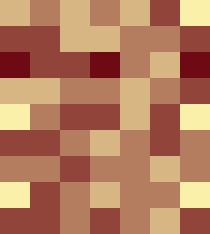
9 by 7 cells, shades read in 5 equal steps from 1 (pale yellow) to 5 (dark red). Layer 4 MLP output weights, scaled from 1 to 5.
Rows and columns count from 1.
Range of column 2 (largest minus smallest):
2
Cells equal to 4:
19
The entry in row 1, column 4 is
3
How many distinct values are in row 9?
3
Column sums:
26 31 28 28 24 27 26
